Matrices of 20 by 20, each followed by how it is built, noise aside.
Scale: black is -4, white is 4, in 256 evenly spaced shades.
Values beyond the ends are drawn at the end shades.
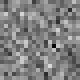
noise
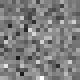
noise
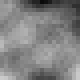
smooth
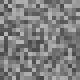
noise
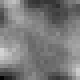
smooth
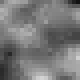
smooth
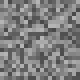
noise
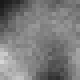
smooth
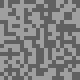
noise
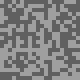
noise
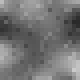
smooth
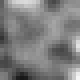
smooth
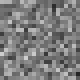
noise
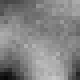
smooth
